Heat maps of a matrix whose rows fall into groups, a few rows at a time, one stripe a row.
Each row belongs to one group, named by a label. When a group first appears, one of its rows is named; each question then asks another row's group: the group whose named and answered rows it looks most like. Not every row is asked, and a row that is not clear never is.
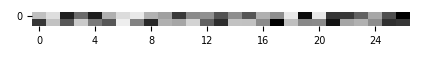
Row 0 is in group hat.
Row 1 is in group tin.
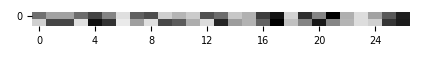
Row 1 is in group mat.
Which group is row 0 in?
tin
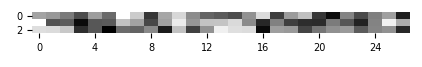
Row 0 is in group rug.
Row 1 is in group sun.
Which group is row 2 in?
sun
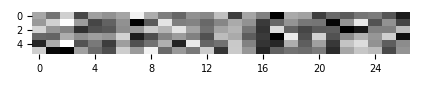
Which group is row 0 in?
rug
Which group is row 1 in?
tin
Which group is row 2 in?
sun
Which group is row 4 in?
tin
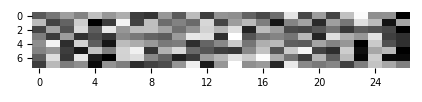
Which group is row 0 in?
tin
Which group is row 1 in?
mat
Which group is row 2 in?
hat
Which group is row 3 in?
mat
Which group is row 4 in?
hat
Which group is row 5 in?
rug
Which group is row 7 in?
tin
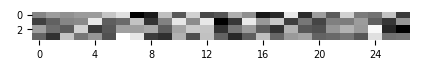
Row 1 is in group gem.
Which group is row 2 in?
mat
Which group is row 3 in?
rug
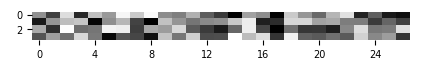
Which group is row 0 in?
rug
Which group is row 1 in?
tin
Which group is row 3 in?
tin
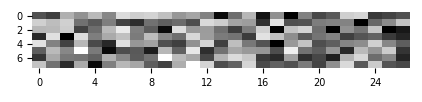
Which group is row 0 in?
gem
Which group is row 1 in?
sun
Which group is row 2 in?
rug
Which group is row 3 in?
hat
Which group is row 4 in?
mat
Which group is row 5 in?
tin
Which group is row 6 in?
tin
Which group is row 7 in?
mat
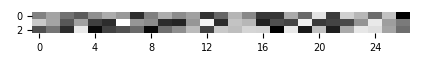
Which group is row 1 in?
mat
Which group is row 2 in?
tin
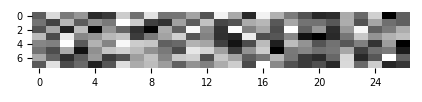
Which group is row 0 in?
hat
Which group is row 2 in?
tin
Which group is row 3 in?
gem
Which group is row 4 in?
rug
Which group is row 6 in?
sun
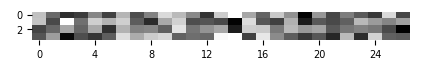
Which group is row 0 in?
sun
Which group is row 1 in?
gem
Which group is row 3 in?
hat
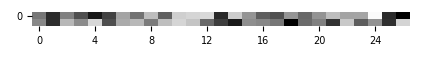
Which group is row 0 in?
mat
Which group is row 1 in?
gem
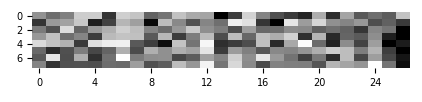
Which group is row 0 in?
gem
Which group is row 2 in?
rug
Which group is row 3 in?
hat
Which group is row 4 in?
rug
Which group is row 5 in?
mat
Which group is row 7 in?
mat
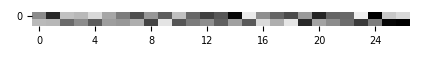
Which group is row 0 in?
gem
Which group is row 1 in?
hat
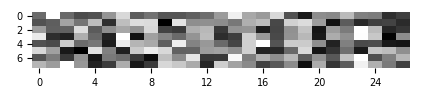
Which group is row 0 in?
hat
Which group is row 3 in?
mat
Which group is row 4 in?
rug
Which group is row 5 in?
sun
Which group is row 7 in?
tin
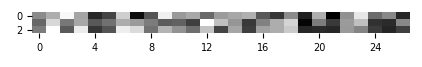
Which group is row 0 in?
tin
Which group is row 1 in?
hat
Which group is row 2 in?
hat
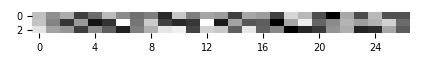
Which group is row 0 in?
rug
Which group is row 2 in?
sun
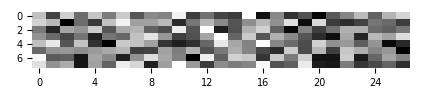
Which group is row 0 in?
gem
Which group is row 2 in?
gem
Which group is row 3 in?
sun
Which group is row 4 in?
hat
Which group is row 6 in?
sun
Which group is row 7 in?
rug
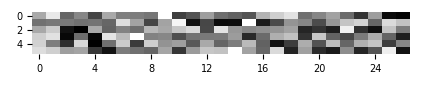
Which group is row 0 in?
hat
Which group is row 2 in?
sun
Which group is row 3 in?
hat
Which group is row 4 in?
mat
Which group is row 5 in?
sun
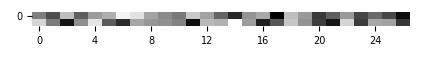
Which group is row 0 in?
rug
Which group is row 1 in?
sun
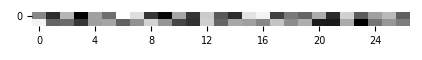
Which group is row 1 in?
sun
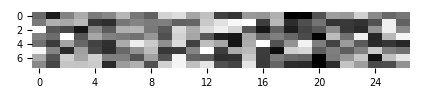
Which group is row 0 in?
gem
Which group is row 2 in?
sun
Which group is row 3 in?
gem
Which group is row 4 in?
rug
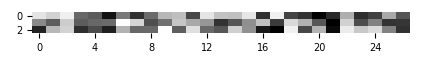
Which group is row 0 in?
sun
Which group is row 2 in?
tin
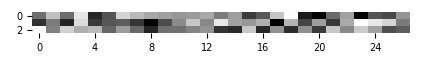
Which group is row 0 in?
hat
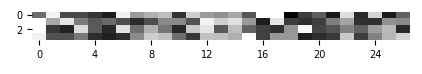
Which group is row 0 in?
hat
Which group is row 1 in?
sun
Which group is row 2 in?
mat
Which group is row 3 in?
sun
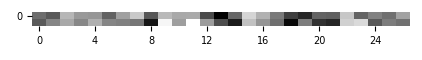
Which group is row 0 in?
gem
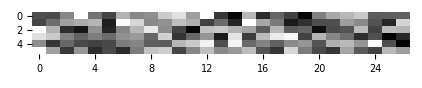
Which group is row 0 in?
gem
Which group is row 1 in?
gem
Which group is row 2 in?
sun
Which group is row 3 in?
hat
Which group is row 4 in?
mat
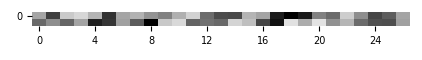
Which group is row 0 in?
gem
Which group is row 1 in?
tin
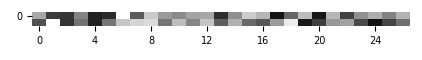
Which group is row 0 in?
mat
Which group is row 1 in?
hat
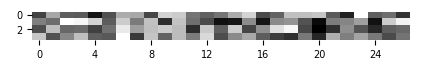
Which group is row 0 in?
tin
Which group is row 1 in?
gem
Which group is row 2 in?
hat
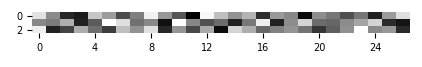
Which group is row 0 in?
sun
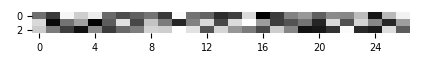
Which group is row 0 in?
gem
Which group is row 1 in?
mat
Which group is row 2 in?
sun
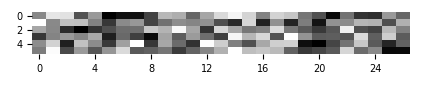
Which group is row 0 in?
sun
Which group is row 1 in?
gem
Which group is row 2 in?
sun
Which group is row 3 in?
tin
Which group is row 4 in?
hat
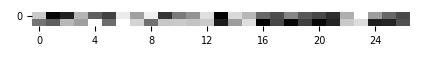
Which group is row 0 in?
mat
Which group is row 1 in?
gem
